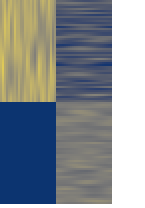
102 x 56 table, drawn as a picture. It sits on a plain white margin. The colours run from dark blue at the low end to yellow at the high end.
It is made of 2 by 2 panels. Panel 1,1: high, streaked downward. Panel 1,2: low, streaked across. Panel 2,1: very low, flat. Panel 2,2: middling, streaked across, faint in contrast.
